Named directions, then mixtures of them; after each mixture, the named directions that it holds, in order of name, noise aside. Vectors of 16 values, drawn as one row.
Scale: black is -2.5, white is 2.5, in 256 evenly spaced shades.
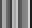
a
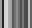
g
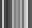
a, g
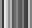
g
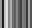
g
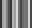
a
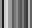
g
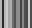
g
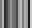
a, g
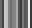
a, g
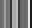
a, g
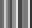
a, g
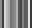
a, g
